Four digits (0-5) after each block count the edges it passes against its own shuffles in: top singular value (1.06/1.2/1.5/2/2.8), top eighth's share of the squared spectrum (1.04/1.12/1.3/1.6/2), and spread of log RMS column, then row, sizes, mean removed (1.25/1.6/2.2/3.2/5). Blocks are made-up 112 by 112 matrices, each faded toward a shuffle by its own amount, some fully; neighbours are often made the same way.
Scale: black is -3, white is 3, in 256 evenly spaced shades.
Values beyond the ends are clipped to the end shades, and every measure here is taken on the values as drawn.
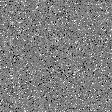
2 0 0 0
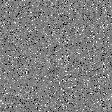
3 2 1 0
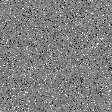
0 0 0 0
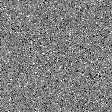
0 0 0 0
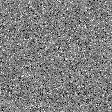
0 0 0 0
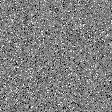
0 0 0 0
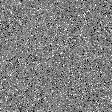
0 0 0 0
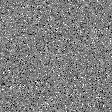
0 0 0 0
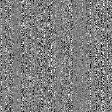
2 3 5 0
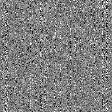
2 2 4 0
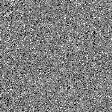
0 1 2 0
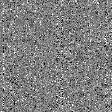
1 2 3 0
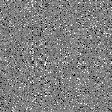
4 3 2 1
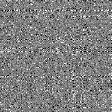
4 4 2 3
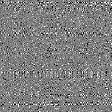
5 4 2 3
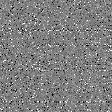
4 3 1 2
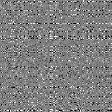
5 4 3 4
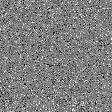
2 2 0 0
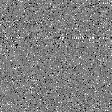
3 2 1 1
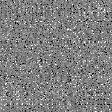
4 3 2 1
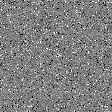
3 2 0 1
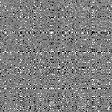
5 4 3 3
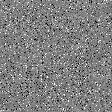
3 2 0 1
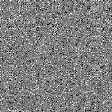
4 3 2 1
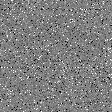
1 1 0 1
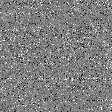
2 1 0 2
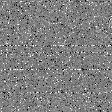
2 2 0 2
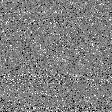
1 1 0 2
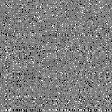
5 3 2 2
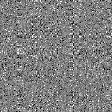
4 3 2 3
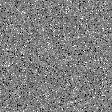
2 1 0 0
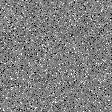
2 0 0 0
